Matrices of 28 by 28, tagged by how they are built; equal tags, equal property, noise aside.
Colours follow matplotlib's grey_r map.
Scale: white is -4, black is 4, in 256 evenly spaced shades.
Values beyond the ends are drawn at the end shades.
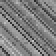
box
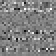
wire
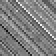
box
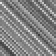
box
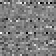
wire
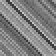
box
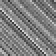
box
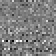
wire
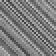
box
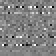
wire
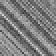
box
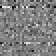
wire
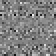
wire
